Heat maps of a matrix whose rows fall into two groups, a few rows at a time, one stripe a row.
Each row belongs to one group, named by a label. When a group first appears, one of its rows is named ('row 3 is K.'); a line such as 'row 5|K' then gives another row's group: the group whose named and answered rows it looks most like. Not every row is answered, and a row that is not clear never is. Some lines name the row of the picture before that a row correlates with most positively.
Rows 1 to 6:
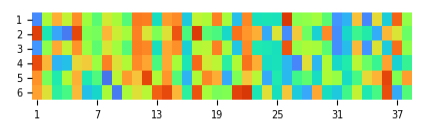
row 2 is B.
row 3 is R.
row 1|R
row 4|B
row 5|B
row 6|B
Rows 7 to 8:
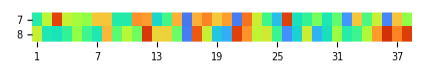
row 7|R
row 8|B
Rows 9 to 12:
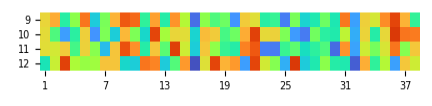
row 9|B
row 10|B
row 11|B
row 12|R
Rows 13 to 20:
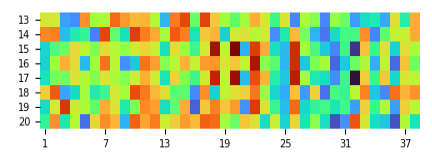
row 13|B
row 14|B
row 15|R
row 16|R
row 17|R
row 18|B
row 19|R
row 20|R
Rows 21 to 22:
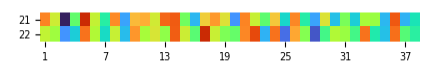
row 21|B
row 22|B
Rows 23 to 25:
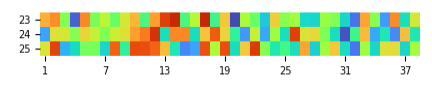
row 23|B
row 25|B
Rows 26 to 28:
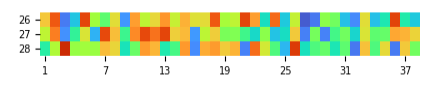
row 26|B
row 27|B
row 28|R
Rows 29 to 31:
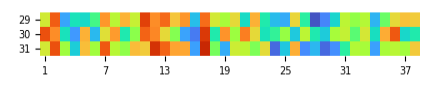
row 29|B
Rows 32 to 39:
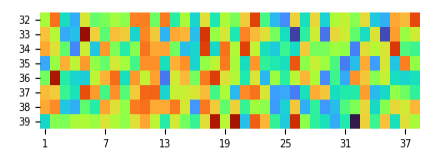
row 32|B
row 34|B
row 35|R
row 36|R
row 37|B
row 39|R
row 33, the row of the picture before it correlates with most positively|30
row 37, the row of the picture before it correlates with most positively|30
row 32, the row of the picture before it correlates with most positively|29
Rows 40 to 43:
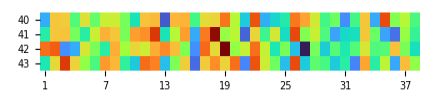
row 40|R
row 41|R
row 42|B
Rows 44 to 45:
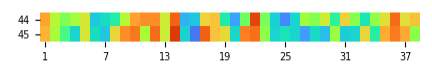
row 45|B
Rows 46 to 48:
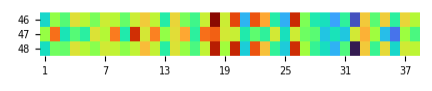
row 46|R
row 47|R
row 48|R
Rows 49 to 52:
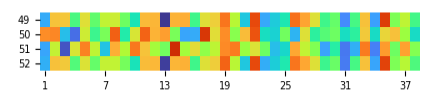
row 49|R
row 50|B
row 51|R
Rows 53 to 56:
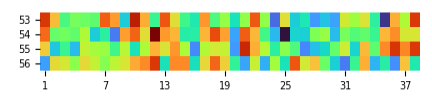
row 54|B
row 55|B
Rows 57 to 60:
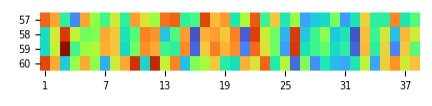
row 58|R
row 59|R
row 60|B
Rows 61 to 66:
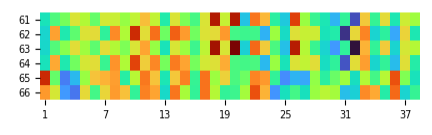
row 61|R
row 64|R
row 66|B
